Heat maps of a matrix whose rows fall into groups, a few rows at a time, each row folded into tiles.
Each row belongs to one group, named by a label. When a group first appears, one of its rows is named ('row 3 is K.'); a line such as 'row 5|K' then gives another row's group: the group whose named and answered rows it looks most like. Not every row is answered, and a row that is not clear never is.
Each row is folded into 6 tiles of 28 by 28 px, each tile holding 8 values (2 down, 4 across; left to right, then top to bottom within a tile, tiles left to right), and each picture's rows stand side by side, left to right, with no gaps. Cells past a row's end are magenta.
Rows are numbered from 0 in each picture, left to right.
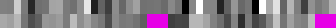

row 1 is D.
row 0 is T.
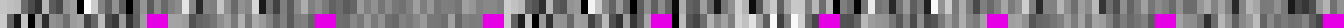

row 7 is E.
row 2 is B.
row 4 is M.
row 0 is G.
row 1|T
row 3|G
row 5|D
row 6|T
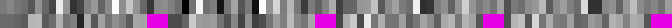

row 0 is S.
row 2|B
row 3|B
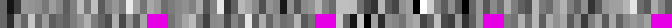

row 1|E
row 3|B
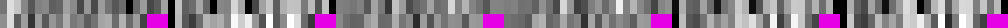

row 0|G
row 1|M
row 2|S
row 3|S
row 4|M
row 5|M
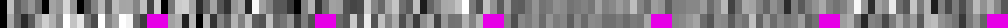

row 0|M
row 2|B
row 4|E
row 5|T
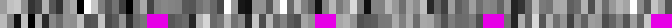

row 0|G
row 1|S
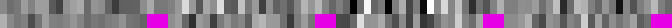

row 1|T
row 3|E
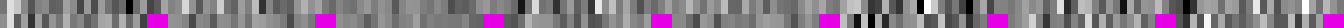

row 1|T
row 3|D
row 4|T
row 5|G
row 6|E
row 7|B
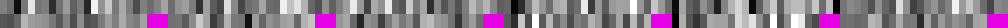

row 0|D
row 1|S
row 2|T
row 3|B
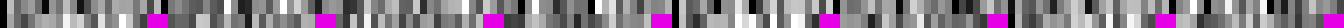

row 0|M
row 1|S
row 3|D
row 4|M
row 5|E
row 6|M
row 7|T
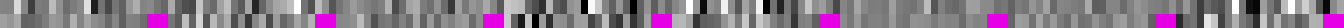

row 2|E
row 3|G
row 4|T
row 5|T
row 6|B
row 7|S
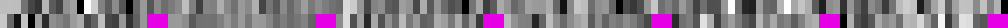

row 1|T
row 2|G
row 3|E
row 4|S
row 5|M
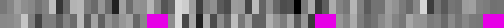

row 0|E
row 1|G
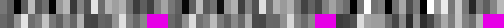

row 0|D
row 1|D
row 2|D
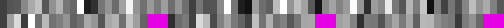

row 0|B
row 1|S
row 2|T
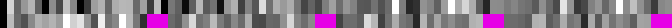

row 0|M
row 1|D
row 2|S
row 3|S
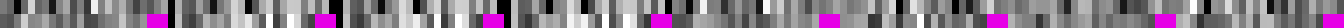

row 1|M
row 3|M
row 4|D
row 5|E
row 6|E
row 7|T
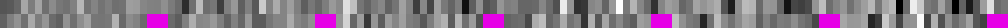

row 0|B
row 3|S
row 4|E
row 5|E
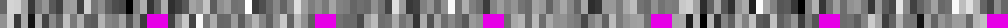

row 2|S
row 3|B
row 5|S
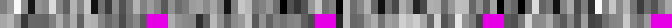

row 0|T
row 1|E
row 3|D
